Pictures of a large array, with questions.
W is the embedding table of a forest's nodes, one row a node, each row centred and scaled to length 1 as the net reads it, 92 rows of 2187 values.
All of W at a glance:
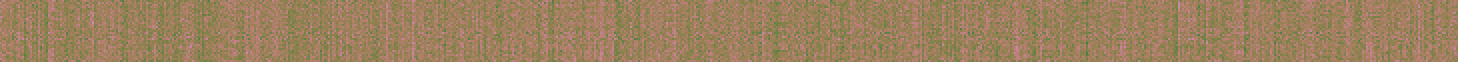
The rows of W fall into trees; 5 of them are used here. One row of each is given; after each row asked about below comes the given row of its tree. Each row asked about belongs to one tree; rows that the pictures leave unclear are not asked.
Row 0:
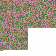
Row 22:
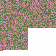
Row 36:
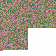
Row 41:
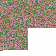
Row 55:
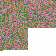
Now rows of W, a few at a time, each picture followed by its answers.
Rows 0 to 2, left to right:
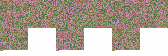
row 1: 22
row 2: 0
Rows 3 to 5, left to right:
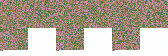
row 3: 36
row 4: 36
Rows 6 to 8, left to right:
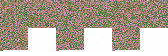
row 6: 55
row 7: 22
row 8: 0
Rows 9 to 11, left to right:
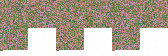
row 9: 41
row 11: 0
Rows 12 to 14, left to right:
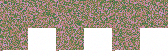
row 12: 22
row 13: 36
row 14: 0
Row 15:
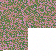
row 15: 41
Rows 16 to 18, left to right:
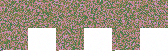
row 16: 22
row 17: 36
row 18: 41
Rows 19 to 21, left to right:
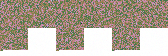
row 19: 36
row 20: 55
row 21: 41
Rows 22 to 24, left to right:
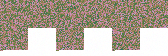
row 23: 0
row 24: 55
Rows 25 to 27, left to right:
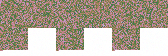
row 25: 22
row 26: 36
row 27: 36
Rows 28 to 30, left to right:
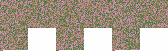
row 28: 36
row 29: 41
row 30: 36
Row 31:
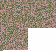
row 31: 55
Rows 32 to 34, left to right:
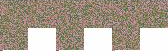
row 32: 41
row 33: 41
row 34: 22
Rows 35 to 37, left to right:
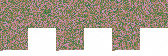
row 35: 22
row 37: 22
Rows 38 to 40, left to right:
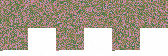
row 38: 41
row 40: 41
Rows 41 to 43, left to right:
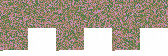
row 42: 55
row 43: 36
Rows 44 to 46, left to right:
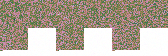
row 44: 0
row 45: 36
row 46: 0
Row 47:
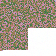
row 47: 22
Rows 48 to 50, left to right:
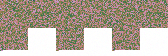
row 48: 22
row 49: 22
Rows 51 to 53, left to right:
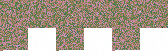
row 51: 0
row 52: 41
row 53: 0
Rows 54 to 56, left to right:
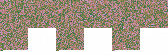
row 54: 55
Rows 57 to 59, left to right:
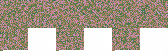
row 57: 41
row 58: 41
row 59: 41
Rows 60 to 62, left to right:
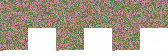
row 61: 36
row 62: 0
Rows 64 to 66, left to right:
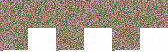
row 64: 36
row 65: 22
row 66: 55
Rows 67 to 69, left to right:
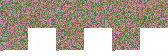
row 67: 0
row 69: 55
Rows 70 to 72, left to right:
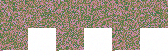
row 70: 22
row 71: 55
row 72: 22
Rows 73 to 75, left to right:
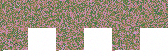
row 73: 55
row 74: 0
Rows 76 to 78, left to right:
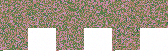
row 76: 41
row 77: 22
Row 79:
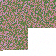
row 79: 36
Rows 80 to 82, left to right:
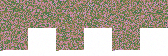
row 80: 22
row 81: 0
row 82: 22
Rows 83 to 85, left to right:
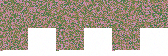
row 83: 22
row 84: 41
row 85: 22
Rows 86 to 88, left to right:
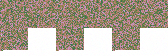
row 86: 55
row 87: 36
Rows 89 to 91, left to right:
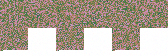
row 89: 55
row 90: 0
